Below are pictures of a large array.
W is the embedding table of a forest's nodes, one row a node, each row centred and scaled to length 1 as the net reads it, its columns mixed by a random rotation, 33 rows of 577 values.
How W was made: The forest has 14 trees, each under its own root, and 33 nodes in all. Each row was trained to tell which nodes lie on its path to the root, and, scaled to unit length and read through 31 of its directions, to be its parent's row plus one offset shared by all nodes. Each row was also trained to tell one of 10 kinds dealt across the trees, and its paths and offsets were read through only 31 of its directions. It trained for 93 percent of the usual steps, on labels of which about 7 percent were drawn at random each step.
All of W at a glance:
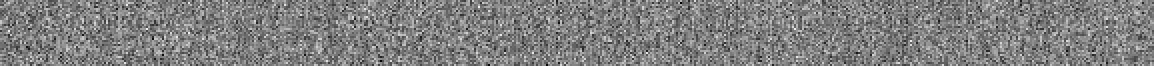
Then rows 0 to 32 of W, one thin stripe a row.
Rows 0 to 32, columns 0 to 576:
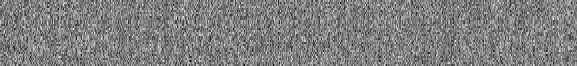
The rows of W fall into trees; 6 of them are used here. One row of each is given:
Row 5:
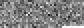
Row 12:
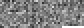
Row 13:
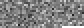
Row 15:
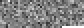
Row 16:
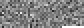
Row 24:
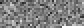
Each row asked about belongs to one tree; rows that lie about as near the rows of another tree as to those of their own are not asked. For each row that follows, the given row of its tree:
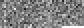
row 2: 13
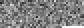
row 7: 24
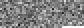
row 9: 13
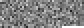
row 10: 16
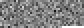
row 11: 16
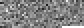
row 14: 24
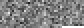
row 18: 13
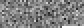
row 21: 5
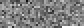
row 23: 24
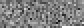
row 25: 24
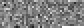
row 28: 15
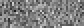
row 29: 16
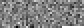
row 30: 15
